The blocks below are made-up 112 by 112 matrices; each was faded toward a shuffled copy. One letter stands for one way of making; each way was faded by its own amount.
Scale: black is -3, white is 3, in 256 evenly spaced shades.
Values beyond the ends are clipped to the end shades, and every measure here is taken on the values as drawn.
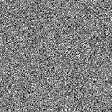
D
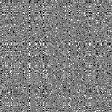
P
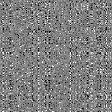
P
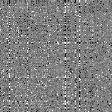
P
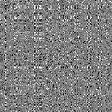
P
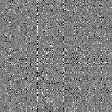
P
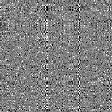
P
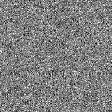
D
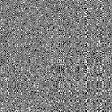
P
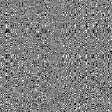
P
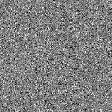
D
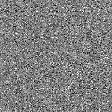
D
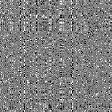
P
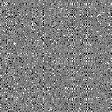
P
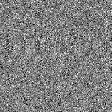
D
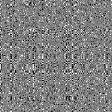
P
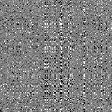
P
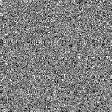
D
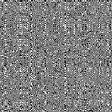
P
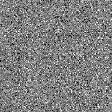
D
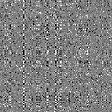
P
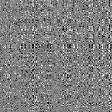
P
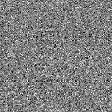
D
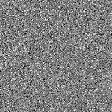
D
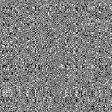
P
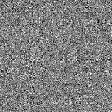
D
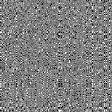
P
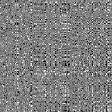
P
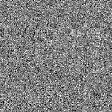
D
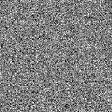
D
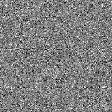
D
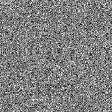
D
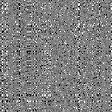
P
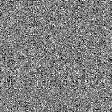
D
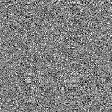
D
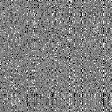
P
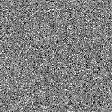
D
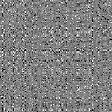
P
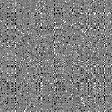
P
